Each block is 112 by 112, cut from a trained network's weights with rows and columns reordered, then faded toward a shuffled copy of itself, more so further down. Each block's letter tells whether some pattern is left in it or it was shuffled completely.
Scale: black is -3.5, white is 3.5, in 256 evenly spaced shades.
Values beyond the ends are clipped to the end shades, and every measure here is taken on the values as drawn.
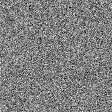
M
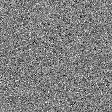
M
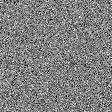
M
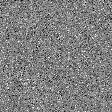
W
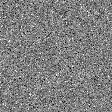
M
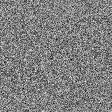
M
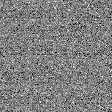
W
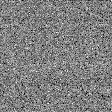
W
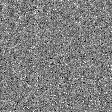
W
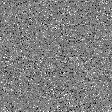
W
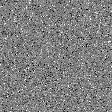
W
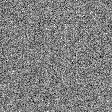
W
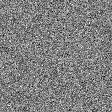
M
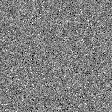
W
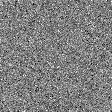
M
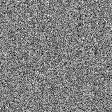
W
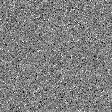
W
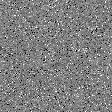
W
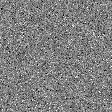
M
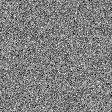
M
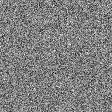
W
